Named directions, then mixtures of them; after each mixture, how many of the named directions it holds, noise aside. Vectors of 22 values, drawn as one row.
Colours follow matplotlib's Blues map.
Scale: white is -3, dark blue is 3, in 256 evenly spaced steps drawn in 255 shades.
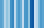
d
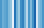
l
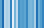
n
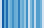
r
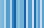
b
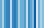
three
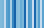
one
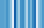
one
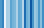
three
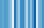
one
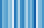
one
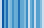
one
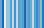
two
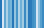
three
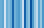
two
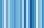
three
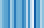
two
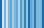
one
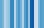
one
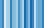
three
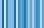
three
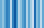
three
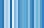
three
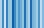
three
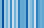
two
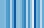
two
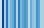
three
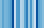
one
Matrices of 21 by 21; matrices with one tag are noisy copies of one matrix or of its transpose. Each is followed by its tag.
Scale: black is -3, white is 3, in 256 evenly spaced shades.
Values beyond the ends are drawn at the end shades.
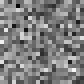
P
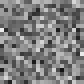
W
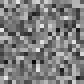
W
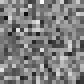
P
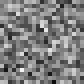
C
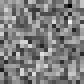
C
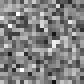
C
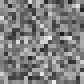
W
